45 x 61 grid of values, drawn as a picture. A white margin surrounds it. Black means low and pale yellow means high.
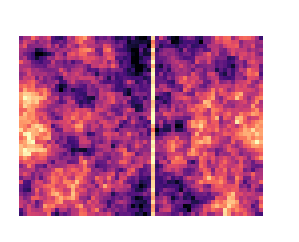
Histogram: bell-shaped. Stripes: none. Odd lines: column 34. Ninth with the lowest average: top middle.
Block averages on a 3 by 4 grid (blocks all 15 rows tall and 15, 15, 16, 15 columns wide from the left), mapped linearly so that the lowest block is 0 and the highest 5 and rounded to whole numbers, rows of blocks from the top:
1 0 0 2
5 1 2 5
3 2 0 4
